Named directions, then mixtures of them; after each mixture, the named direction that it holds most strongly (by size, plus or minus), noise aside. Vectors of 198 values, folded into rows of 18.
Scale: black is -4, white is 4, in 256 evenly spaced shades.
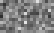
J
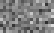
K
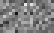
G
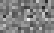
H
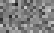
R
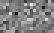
G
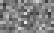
J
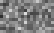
J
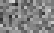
R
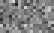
R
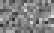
K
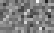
J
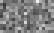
J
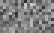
G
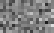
K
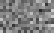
K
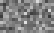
J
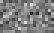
G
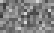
J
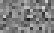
H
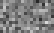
K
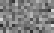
K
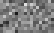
G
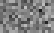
R
